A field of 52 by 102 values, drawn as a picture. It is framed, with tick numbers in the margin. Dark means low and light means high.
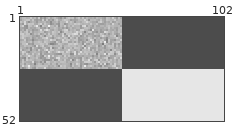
It is made of 2 by 2 panels. Panel 1,1: high, fine-grained. Panel 1,2: low, flat. Panel 2,1: low, flat. Panel 2,2: very high, flat.
